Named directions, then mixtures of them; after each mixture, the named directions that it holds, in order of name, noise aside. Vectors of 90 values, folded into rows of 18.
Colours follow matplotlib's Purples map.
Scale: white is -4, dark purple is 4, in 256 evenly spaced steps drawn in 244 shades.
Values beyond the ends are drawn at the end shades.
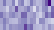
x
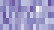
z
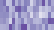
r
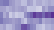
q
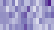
x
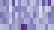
q, r, x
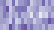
r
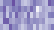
z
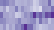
q, x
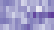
q, z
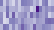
z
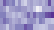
q, x, z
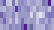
r, x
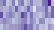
x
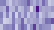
r, z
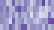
r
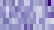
x, z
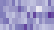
q, r, z
